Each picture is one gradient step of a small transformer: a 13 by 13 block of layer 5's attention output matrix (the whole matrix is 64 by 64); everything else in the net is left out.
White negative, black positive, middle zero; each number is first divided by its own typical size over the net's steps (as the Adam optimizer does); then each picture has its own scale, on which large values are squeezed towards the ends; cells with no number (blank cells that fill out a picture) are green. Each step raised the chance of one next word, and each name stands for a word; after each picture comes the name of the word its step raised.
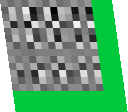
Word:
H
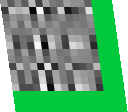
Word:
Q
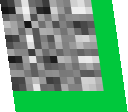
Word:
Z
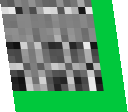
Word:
Q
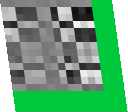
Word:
H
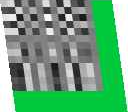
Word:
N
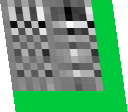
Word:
H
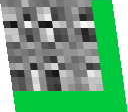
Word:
H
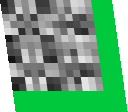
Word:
Z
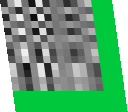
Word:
N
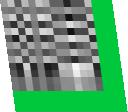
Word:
N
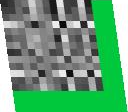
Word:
Z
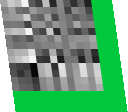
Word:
N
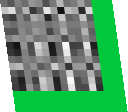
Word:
Q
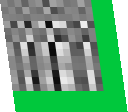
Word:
Q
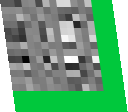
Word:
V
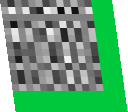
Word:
H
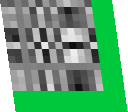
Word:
V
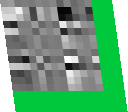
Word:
H
